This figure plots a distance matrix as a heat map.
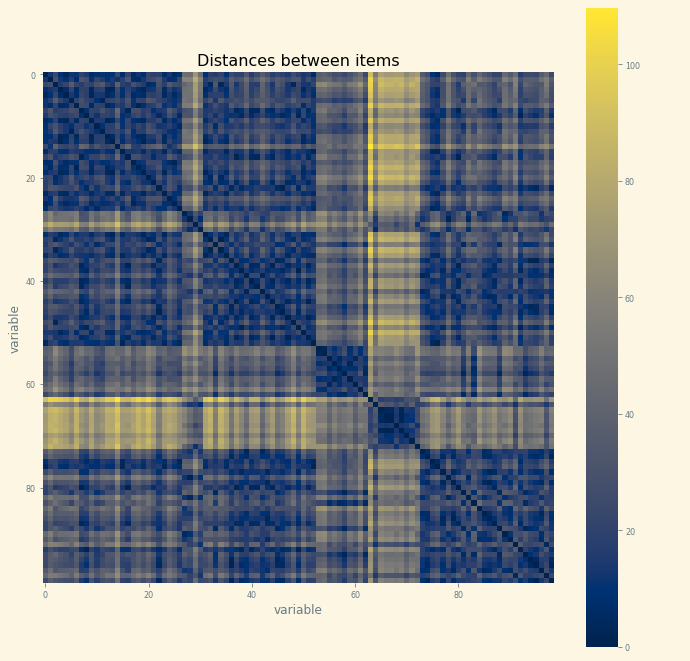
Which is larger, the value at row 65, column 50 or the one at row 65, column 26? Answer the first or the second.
the first
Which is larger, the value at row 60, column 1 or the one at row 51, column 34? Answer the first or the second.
the first
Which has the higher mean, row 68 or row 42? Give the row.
68
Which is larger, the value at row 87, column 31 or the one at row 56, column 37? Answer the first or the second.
the second
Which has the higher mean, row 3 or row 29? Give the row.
29
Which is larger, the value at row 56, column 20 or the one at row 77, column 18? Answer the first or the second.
the first
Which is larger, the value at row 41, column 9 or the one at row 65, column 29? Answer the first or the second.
the second
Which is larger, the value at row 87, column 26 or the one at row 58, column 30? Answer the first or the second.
the second
